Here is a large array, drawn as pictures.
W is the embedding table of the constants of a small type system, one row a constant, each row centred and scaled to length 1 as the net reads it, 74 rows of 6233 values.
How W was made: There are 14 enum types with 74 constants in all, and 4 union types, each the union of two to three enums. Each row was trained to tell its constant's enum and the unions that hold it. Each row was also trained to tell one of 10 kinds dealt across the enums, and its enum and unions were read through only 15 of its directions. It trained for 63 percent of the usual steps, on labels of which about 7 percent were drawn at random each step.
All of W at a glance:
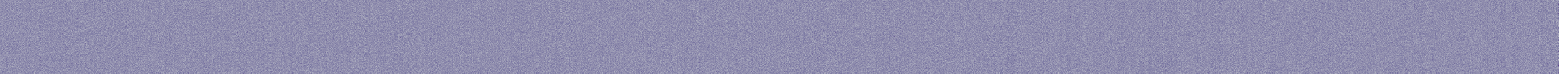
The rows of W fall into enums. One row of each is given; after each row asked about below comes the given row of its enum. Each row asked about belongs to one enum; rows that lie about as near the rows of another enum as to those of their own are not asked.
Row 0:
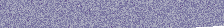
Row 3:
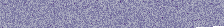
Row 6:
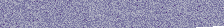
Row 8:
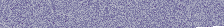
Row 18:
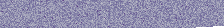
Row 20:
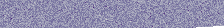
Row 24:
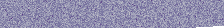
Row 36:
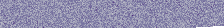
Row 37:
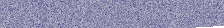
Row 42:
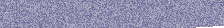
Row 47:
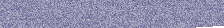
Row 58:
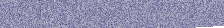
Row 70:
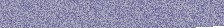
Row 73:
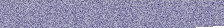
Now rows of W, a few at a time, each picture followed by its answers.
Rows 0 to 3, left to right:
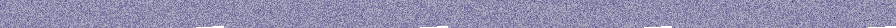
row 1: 73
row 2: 47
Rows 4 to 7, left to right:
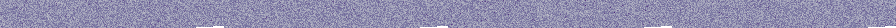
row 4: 36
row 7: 73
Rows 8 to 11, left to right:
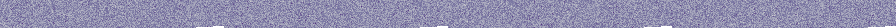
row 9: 73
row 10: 58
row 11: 18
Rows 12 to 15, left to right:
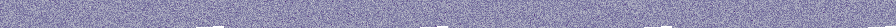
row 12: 47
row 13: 3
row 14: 70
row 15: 58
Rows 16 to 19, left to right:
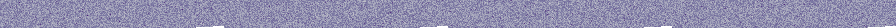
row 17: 18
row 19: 58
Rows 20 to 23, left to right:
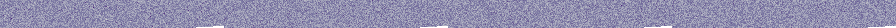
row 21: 6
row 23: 0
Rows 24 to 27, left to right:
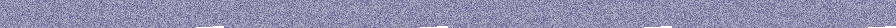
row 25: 18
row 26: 47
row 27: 58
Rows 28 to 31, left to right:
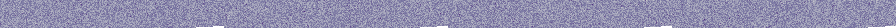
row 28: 8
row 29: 42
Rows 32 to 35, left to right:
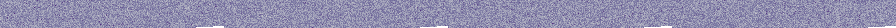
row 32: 36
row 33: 8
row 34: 8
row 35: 24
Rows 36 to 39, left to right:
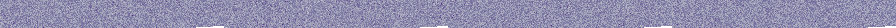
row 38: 6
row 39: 36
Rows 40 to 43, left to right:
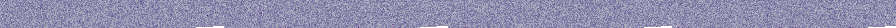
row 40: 58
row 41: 20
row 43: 70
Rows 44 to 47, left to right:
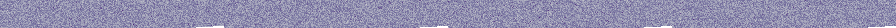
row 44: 20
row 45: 73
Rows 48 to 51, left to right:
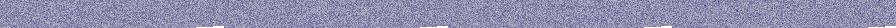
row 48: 20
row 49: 6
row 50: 73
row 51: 18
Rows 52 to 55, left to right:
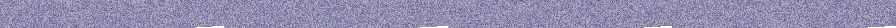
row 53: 20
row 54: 36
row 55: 8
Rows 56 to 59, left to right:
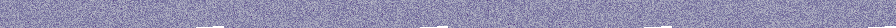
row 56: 47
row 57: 18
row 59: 6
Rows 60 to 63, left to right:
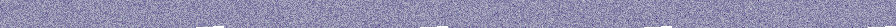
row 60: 6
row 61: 8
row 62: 18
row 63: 37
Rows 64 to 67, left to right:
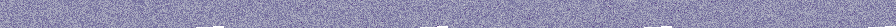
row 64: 36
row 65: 3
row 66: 58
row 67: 6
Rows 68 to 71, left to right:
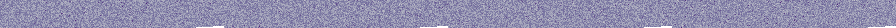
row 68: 20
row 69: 70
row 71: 37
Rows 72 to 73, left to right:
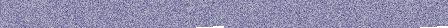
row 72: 73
